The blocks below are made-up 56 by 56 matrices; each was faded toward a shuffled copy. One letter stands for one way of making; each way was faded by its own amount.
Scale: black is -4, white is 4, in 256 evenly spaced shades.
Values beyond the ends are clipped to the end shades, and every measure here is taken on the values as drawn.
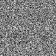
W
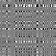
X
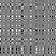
X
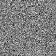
W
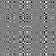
X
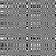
X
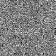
W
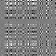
X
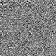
W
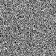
W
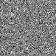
W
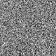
W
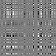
X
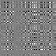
X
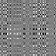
X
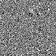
W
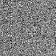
W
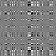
X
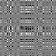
X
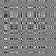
X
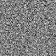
W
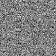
W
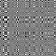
X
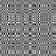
X
